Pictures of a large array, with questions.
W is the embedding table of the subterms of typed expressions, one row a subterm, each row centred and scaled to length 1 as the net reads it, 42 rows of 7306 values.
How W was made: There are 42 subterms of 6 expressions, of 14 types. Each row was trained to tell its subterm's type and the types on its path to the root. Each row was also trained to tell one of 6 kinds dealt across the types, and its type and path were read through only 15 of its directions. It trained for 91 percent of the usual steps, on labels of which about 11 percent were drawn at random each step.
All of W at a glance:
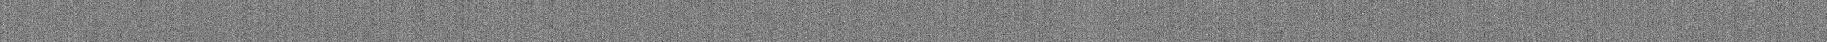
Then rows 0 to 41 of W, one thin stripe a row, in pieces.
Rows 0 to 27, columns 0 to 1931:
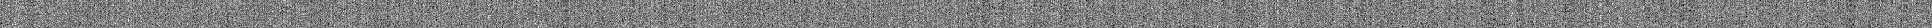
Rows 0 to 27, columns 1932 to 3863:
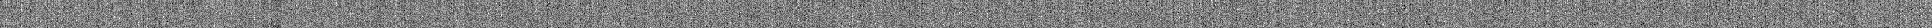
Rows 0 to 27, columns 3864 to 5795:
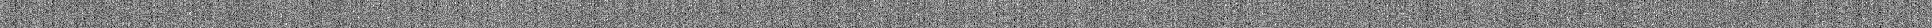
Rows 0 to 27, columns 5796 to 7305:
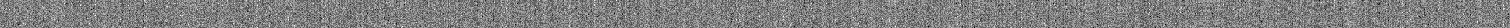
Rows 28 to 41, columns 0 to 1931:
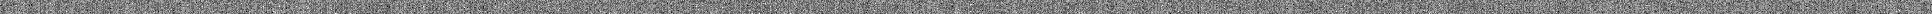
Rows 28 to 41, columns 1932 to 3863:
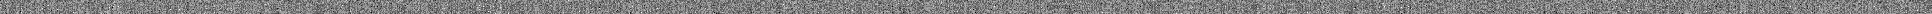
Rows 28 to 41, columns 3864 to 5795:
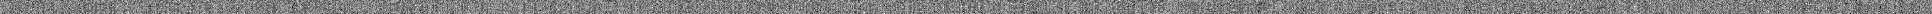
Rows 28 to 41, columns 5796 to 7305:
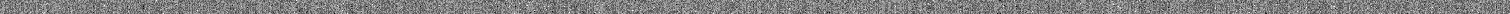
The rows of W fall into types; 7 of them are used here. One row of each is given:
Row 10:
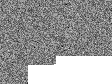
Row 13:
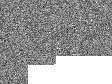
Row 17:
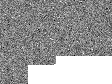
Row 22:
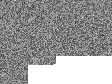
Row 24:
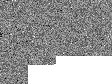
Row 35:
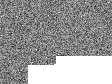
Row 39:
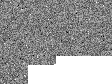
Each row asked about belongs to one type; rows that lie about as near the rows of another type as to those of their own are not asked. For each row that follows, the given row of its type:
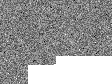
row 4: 24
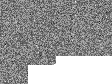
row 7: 17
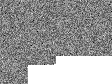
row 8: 35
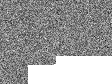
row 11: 24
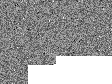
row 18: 24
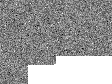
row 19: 35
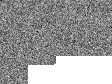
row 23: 39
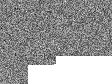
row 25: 10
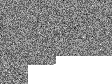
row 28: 13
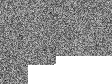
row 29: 39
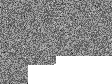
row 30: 35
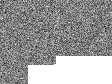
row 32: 10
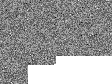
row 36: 35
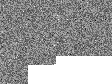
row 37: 10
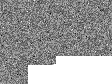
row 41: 10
